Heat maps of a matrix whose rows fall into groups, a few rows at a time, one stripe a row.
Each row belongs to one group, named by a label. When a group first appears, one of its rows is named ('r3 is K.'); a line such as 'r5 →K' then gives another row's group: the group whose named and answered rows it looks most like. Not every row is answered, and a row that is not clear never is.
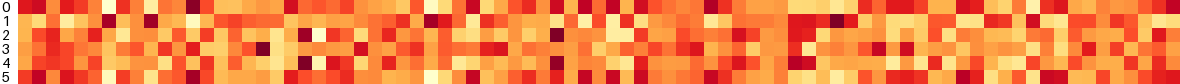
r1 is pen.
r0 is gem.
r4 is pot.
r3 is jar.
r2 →pot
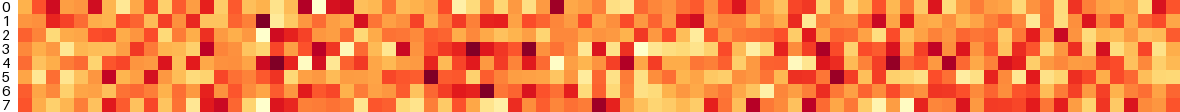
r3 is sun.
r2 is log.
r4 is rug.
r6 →sun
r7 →log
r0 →pot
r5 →pen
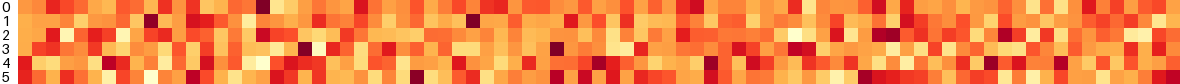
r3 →pot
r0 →jar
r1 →sun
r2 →rug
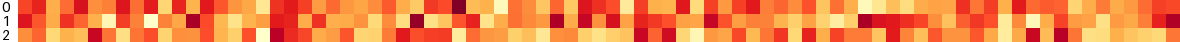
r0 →log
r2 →log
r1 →gem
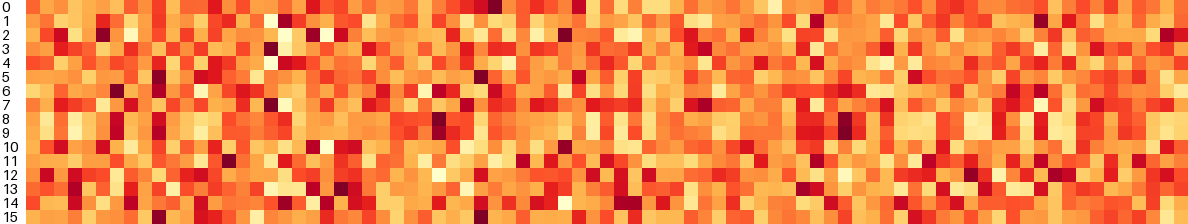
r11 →log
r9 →pen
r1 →log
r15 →sun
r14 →rug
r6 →pen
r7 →jar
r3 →jar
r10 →pot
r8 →pen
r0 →sun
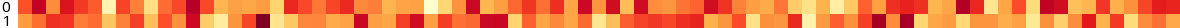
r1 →jar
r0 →gem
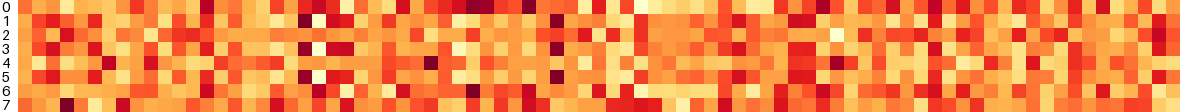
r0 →sun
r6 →sun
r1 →pot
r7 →rug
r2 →gem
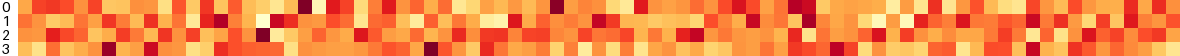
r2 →jar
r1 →log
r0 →pot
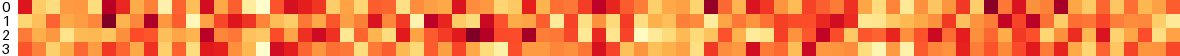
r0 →log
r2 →sun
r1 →pen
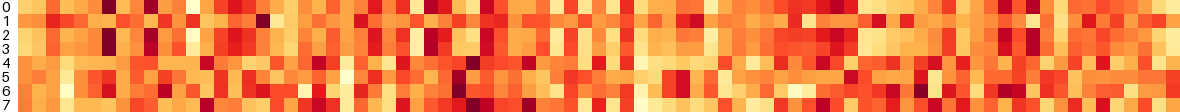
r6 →rug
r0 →pen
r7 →sun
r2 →pen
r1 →jar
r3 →pen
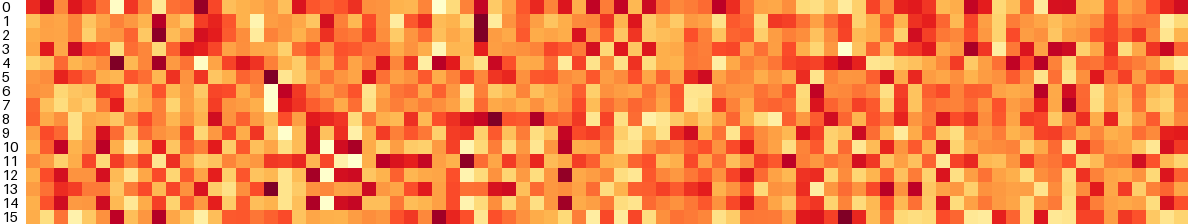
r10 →pot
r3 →gem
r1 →sun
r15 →pen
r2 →sun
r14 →pot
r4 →pen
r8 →sun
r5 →jar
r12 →pot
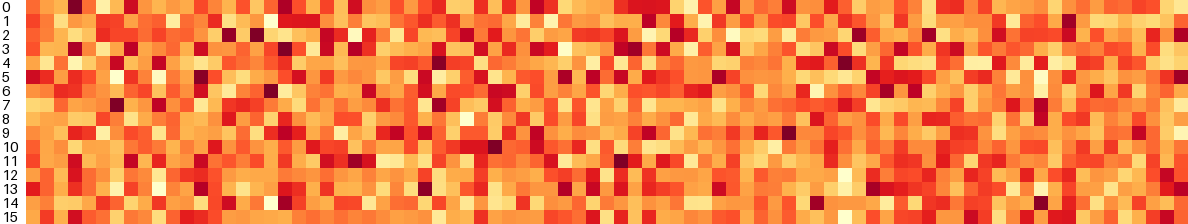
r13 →gem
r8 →log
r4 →pen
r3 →rug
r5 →gem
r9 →rug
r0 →rug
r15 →gem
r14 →log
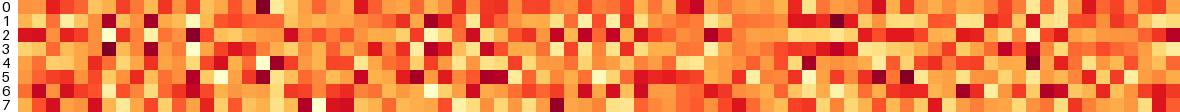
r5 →jar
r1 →pen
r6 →gem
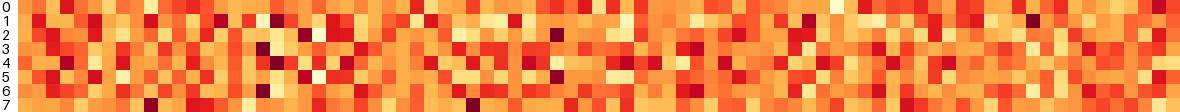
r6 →jar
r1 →log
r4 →rug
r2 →pot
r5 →pot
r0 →gem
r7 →sun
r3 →jar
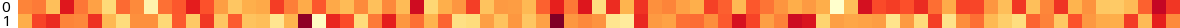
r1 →pot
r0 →gem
